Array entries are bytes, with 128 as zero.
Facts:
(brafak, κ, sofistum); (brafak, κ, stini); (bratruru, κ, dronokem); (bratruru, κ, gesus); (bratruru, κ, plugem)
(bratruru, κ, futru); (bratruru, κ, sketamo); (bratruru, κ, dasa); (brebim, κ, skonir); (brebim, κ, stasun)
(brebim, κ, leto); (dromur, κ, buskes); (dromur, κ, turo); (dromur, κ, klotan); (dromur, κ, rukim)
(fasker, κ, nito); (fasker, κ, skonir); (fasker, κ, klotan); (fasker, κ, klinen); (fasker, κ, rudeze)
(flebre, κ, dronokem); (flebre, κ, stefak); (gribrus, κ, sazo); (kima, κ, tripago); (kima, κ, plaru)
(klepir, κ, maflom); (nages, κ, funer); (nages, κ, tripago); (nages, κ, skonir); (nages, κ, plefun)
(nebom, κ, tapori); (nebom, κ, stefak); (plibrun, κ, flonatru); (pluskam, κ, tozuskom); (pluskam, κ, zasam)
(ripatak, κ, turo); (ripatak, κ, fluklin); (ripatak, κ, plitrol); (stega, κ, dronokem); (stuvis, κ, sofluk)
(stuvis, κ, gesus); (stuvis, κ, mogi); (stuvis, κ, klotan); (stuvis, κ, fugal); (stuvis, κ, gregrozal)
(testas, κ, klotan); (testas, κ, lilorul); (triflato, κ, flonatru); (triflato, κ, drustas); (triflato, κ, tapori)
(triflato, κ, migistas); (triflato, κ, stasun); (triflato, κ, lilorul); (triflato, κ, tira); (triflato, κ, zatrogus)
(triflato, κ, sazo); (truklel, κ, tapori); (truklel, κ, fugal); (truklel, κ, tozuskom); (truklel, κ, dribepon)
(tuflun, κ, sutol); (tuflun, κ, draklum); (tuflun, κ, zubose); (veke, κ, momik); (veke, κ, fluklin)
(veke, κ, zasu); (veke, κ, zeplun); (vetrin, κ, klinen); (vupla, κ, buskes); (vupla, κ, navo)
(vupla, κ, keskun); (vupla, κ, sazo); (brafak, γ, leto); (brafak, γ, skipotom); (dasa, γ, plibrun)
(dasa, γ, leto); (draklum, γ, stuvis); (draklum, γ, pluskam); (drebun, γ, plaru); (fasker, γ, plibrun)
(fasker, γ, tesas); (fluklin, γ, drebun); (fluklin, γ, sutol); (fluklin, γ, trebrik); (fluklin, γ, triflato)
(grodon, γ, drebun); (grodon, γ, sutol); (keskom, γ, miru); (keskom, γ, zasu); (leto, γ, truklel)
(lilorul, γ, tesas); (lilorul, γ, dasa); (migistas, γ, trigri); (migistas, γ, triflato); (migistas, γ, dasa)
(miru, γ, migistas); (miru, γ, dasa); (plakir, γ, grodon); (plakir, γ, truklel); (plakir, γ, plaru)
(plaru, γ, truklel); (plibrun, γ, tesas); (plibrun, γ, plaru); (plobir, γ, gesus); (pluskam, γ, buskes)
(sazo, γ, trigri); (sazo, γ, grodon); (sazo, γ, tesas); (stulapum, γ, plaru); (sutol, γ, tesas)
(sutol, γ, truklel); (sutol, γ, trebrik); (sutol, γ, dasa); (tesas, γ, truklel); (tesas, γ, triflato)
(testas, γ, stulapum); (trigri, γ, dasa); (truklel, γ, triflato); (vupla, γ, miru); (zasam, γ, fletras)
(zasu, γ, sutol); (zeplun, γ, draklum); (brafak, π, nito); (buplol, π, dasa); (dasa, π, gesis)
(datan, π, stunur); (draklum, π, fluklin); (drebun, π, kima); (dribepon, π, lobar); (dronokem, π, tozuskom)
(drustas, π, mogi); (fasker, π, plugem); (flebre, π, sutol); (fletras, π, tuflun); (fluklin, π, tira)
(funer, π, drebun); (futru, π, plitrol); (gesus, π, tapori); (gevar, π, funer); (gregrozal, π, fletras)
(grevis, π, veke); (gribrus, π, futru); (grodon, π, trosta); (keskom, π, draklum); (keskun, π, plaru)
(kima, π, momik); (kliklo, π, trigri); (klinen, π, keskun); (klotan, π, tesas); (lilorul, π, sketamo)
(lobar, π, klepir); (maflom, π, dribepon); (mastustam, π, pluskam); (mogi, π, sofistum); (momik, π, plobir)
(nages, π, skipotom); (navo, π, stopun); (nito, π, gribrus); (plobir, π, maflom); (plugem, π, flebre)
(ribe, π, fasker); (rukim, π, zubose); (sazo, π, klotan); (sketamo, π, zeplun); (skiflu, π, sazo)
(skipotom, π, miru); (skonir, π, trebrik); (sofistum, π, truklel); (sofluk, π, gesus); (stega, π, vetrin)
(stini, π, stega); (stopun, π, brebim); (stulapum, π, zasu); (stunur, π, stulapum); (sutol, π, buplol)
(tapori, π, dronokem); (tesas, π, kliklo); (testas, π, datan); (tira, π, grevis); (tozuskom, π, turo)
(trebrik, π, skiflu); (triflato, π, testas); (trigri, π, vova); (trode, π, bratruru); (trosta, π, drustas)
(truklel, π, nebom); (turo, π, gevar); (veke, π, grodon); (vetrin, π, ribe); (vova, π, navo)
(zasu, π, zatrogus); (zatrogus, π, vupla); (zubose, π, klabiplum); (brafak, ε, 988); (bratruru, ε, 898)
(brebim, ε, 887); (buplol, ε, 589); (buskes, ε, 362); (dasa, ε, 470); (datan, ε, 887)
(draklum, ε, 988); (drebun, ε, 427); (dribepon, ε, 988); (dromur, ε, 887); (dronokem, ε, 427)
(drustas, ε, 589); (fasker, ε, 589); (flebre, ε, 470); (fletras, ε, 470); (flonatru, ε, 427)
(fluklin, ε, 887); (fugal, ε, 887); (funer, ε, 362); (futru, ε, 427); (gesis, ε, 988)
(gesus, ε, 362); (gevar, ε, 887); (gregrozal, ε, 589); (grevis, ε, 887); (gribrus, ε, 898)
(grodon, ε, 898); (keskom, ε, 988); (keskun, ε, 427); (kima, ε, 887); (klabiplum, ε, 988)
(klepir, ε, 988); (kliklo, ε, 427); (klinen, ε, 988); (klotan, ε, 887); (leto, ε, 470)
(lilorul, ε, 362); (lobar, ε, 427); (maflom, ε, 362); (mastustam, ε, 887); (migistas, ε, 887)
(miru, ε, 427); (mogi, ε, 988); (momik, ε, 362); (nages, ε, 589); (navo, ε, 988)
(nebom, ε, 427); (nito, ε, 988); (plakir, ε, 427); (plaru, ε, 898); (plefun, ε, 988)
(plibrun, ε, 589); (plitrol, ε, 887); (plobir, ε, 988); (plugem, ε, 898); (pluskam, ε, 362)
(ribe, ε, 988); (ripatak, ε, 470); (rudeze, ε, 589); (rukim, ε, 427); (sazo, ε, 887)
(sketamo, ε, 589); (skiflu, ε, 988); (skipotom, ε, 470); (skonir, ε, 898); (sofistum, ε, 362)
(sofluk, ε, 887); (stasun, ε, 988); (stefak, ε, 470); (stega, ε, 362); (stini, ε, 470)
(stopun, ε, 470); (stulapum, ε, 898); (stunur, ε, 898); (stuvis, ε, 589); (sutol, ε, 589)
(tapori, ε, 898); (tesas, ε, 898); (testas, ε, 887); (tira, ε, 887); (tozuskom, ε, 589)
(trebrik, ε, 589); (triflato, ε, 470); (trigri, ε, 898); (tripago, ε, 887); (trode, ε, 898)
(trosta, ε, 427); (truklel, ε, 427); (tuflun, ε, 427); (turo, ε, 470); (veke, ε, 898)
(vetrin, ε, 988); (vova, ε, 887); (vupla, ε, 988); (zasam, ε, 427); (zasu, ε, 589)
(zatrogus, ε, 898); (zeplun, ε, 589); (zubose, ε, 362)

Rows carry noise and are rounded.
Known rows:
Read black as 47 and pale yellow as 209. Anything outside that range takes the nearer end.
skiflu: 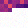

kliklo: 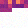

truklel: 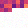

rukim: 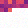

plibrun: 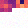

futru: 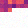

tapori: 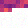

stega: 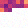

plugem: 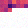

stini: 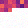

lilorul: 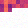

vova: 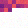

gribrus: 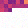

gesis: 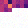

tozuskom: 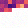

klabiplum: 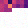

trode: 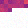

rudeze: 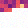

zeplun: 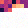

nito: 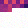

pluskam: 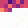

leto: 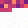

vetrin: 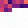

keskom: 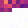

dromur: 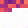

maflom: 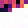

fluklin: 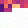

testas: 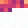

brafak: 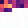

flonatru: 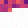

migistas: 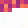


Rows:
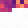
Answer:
nages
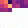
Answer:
vupla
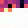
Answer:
gesus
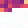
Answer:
kima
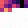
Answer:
plobir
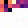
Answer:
fletras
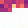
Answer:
plitrol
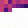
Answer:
ribe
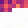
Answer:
grodon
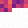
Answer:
drebun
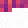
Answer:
lobar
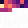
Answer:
draklum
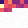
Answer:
zubose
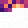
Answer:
zasu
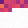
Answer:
sofistum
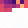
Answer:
stuvis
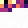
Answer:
zasam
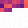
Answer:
triflato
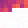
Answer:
grevis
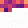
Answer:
flebre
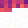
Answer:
buskes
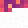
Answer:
nebom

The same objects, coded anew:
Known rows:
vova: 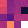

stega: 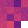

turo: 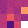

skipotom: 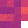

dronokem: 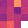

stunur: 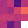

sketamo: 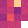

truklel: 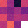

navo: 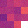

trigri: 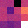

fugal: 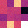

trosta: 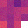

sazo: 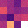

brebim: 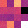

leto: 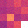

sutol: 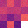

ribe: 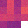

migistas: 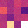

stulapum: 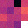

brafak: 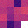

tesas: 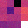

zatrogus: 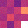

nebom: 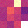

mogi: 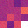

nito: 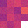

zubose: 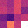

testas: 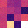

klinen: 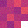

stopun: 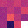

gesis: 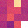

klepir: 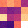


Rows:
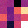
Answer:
veke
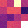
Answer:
tuflun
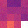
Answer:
gesus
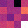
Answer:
lilorul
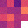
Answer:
dasa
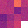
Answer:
kliklo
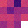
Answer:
trebrik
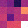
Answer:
momik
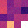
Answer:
klotan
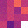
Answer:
plobir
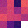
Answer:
fasker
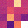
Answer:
stefak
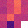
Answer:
bratruru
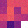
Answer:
flebre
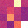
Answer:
rudeze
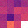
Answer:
sofistum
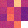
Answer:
flonatru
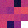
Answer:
gribrus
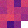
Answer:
vetrin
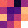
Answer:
maflom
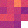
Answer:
plibrun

